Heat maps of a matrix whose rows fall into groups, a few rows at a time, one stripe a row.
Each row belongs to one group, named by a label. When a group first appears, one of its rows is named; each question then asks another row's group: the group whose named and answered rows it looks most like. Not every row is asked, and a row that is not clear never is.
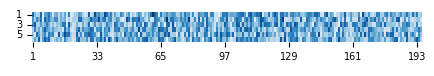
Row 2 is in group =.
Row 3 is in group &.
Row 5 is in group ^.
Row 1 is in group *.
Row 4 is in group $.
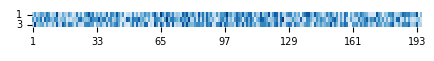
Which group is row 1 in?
&
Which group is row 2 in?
=
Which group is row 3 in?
&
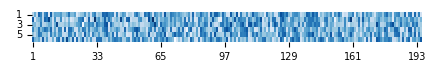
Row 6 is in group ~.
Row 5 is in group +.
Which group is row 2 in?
*
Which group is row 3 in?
*
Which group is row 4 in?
+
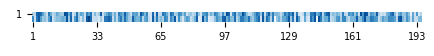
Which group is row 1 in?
^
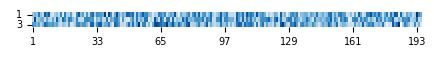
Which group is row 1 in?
$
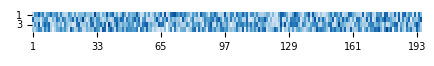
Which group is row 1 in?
+
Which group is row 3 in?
$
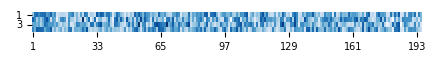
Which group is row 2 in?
&
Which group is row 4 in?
+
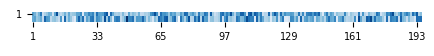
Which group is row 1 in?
*
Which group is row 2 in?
$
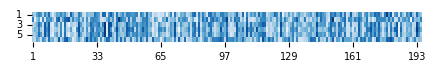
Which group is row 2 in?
~
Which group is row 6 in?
^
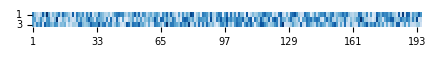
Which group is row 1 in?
~
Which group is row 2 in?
*
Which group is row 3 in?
=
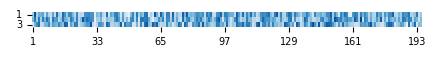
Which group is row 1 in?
&
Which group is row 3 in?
^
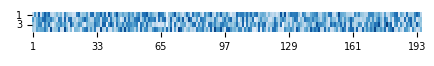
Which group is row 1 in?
$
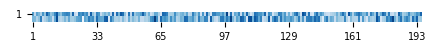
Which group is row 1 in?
~
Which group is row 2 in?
*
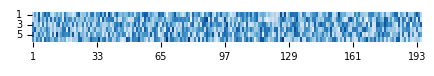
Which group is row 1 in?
$
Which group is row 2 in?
+
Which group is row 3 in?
~
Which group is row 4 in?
&
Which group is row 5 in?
~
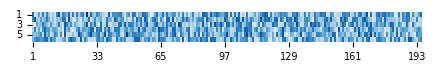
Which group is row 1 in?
~
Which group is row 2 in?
&
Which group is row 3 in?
^
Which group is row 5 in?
=
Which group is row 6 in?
+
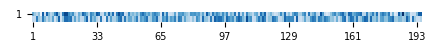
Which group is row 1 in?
~
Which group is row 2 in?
^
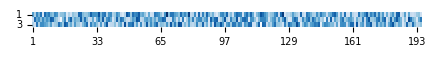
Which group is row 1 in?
=
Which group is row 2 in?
+
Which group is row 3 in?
^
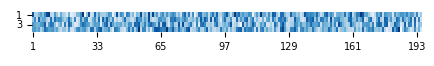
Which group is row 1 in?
*
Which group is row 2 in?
+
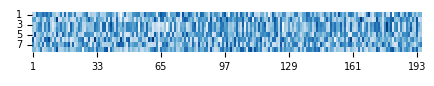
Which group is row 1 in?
+
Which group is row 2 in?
*
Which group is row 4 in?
=
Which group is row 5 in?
&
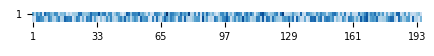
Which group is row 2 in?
^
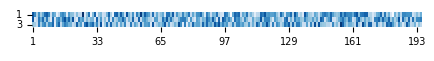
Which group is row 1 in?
&
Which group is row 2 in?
~
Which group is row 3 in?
^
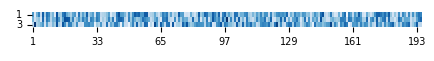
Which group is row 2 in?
~
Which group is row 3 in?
&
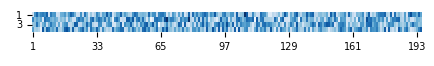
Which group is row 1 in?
+
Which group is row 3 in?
^
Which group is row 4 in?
~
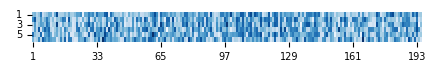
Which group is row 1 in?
*
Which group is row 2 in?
&
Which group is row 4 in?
$
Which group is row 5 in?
*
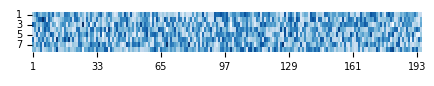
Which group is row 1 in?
^
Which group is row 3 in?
&
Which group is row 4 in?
$
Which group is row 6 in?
~
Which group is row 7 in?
=
